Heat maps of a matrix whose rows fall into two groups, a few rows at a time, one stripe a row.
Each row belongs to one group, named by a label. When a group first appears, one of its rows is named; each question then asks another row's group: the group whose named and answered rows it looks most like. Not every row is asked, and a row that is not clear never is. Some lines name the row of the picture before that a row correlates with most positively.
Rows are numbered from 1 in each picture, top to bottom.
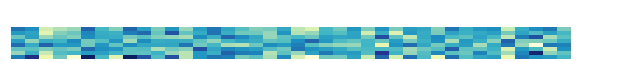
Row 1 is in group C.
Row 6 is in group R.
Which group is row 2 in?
C
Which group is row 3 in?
R
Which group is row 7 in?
R
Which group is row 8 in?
C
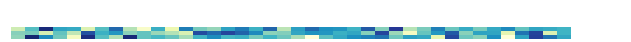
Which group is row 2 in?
R
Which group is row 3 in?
C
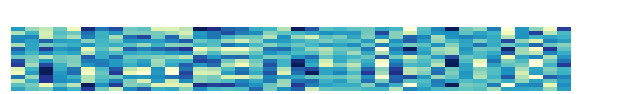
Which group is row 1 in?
R
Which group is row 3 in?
C
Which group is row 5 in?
R
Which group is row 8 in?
R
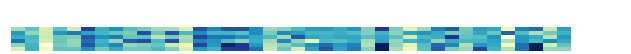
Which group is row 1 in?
R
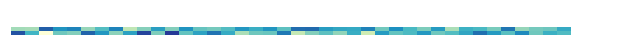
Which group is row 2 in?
C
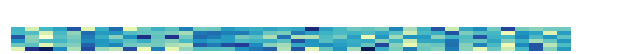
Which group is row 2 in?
R
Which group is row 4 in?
R
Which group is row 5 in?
R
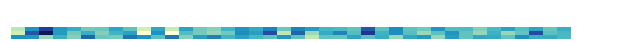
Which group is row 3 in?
C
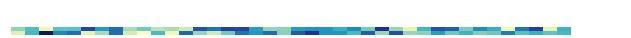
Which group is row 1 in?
R
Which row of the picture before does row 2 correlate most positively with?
1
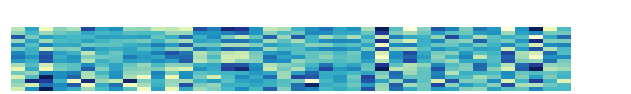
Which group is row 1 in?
R
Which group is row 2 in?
R
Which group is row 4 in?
R
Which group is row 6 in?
R
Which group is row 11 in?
R
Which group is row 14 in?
C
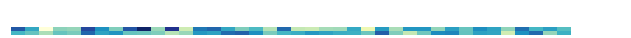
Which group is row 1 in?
C
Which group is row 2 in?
R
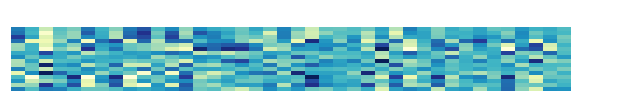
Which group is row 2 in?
C
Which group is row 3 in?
C
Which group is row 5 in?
R
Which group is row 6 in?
R
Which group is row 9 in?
R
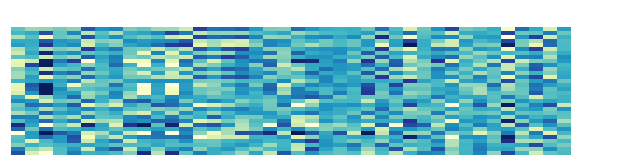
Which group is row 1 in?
R
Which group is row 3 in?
R
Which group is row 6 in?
R
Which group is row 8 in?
R
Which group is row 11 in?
R
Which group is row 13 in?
R
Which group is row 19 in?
C
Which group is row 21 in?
R
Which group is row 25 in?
C
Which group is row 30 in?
R
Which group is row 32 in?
C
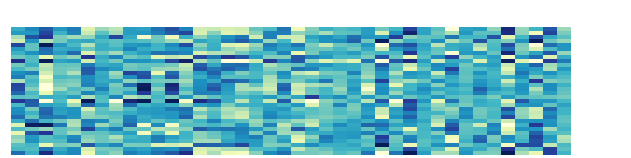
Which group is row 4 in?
R
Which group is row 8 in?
R
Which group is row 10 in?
R
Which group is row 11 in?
R
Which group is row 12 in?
C
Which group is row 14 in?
R
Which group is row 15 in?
C
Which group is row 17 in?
C
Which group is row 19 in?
C
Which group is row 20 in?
C
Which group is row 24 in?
C
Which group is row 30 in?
R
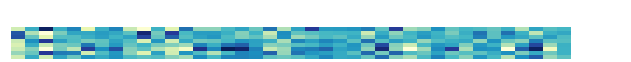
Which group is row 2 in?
C
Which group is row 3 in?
C
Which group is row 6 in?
R
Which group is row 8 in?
R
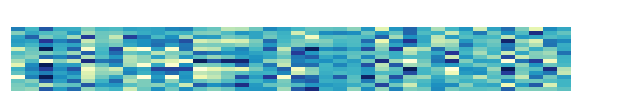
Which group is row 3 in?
C
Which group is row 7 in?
R
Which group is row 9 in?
R
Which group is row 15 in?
R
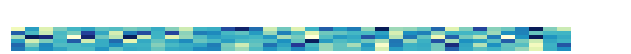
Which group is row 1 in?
R
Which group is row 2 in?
C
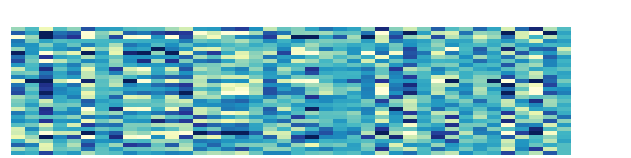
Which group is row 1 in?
R
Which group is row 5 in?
C
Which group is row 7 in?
C
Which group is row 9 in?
C
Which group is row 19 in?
R
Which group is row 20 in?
R
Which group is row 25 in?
R
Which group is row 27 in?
R
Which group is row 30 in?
C
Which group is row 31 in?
R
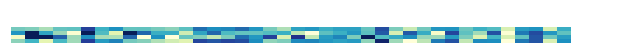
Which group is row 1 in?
R
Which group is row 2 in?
C
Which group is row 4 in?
R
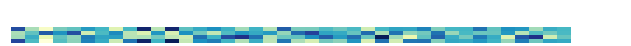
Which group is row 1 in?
C
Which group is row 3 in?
R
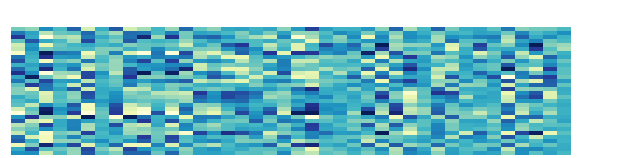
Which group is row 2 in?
C
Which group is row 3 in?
C
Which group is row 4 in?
C
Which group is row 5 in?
R
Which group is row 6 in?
R
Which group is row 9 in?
C
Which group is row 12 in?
C
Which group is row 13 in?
C
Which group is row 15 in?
C
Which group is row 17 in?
R
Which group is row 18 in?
R
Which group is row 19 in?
R
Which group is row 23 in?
C
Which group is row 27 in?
R
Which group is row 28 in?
C
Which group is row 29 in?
C
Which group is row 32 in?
C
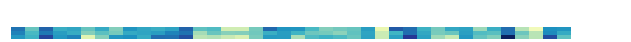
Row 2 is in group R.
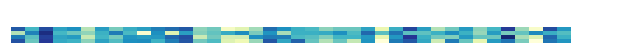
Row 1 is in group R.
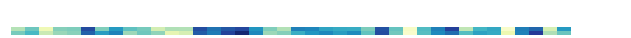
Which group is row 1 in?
R
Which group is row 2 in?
R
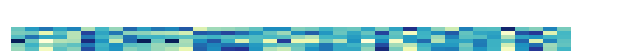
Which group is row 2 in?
R
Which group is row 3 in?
C
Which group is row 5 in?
R
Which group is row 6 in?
R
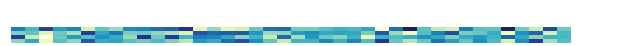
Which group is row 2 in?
R
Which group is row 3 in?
C
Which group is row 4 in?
R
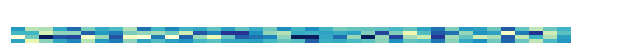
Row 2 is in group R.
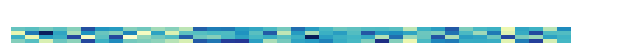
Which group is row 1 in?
R
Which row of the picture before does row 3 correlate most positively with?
4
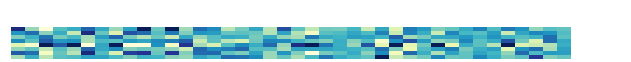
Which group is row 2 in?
C
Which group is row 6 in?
R
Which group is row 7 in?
C
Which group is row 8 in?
R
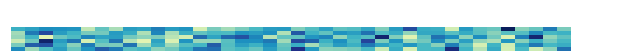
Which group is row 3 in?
R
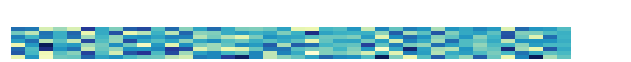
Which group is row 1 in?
C
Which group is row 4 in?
C
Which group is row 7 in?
C
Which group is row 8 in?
R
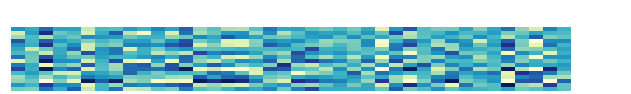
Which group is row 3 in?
R
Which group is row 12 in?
C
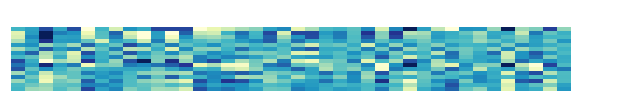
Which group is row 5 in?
C
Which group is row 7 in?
C
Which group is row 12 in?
R
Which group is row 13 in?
C
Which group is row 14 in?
R
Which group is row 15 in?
R
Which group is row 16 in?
R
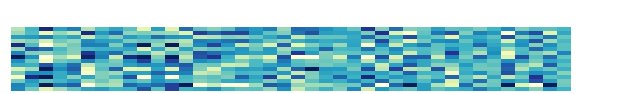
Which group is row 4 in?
R
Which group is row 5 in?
C
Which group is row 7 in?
R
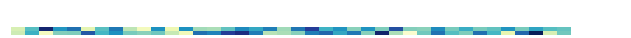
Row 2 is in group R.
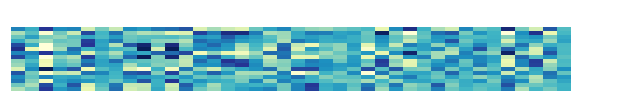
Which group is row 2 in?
R
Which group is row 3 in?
R
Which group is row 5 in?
C
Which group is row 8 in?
C
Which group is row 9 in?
R
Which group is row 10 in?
R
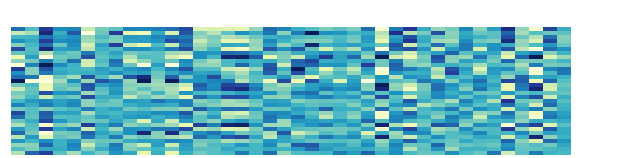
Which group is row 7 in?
R
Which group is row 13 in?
C
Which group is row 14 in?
C
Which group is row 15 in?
R
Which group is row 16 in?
R
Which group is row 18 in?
R
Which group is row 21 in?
R
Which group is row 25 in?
R
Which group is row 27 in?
C
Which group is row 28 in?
R
